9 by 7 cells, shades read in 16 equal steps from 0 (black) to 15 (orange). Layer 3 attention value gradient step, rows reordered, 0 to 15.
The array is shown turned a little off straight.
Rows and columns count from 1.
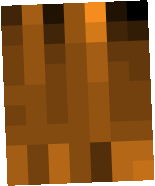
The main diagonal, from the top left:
4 9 6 8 9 7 8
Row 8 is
10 7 11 8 5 11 11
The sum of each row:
42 48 52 54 54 53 57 63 64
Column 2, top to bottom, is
10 9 9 9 8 8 8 7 7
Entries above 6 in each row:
3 3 4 6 7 7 7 6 6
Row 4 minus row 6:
0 1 0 0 1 0 -1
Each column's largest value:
10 10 11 9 15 11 12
